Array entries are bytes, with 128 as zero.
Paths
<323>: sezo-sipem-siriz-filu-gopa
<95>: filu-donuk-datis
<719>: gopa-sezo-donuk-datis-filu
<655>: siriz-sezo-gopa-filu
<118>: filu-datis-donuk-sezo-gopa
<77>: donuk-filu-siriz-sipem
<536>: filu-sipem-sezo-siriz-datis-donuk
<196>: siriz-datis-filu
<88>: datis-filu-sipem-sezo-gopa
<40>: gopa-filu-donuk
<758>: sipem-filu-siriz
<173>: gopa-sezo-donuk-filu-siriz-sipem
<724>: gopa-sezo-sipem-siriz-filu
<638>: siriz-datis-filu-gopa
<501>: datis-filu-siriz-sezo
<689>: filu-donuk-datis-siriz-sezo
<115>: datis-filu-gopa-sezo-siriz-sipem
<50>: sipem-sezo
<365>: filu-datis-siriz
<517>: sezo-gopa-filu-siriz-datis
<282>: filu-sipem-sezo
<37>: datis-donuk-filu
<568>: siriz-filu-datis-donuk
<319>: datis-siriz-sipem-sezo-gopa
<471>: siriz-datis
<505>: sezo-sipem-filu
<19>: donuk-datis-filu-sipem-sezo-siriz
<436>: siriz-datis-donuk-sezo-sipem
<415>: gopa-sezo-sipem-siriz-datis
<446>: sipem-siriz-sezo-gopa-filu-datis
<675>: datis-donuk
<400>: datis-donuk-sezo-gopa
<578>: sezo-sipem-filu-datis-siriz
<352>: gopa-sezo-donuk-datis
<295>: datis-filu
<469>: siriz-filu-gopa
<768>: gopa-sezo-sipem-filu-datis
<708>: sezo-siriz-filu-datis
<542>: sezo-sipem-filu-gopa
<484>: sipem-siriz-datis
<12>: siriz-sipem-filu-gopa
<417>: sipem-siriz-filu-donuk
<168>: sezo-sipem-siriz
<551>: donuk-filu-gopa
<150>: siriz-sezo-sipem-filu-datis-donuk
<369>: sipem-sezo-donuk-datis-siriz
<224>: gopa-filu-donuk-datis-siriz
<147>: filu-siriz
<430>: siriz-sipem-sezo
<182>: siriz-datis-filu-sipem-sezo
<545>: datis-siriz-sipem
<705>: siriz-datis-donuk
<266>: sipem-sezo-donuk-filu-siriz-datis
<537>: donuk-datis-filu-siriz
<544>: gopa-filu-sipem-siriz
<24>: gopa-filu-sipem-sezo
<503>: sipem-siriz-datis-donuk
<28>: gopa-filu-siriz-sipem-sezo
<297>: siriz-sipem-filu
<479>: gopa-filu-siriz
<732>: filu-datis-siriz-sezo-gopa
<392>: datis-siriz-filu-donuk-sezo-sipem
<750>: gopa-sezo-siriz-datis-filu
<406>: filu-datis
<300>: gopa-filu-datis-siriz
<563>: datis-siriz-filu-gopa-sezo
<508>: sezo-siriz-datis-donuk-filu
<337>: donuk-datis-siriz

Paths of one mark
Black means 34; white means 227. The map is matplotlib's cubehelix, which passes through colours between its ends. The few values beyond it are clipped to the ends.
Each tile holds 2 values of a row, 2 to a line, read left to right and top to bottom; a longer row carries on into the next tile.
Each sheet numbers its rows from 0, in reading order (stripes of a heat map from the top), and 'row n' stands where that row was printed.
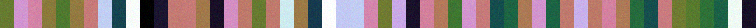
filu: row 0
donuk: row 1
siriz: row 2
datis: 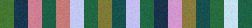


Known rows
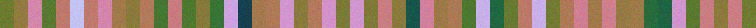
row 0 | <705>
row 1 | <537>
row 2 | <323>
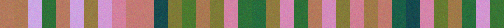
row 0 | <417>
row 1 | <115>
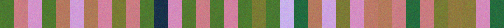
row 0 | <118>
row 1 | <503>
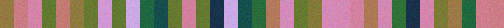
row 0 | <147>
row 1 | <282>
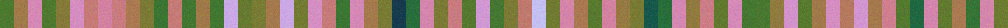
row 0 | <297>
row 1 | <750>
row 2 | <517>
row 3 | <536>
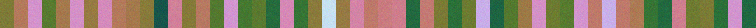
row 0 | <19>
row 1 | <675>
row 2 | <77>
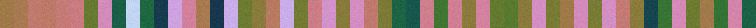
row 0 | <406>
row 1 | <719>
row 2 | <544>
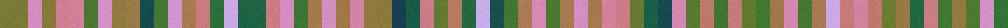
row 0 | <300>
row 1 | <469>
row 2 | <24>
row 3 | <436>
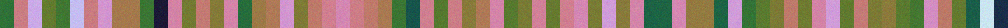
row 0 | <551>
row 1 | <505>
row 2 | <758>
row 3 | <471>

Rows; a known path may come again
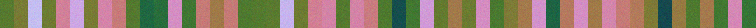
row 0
<352>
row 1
<415>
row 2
<392>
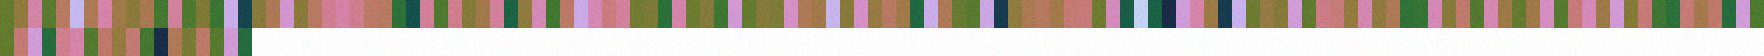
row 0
<705>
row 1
<505>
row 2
<430>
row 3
<337>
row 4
<406>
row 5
<578>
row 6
<689>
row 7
<563>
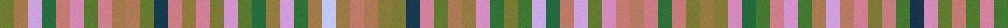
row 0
<446>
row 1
<400>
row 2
<503>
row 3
<118>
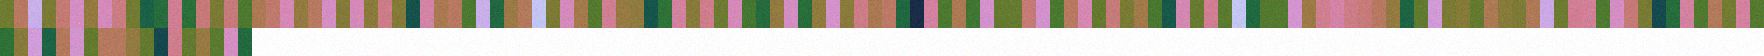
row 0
<173>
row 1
<537>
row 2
<517>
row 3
<88>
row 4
<638>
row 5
<168>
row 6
<724>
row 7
<319>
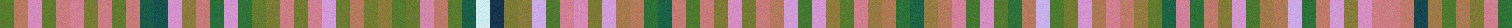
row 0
<732>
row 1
<471>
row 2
<266>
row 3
<708>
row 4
<12>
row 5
<417>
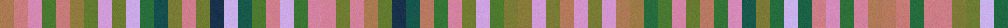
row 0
<147>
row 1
<655>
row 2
<224>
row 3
<484>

